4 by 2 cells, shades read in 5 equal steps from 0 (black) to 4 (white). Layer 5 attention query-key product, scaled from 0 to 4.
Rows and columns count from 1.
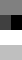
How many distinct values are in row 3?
1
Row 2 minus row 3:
-3 -4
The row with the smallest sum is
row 2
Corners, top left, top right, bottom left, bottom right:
2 2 3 3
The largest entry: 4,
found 2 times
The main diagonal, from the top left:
2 0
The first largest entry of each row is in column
1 1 1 1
